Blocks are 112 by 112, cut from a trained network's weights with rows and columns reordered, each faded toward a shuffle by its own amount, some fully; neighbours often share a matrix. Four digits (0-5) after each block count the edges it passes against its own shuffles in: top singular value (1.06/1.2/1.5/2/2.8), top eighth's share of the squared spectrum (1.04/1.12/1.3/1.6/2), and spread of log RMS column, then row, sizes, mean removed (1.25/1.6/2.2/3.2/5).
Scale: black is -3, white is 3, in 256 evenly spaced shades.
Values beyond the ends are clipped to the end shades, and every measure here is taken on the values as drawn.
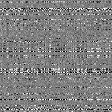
5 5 0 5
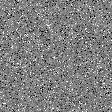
0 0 0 0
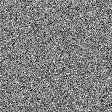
0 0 0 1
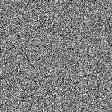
3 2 0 1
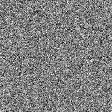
2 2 0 1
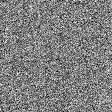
1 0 0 0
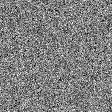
0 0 0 0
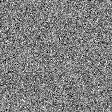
2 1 0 0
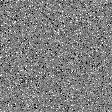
1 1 0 0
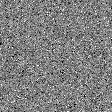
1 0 0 0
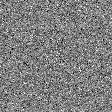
1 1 0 0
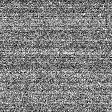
4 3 0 1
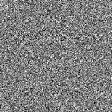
4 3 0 1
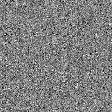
2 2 1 1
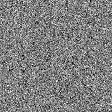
2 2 0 1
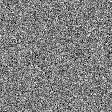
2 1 0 0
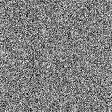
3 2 0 0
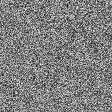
0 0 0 0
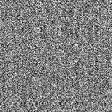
3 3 1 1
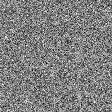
2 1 0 0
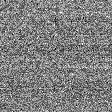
2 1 0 0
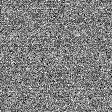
2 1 0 0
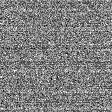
3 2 0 0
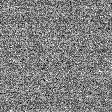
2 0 0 0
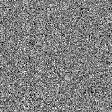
3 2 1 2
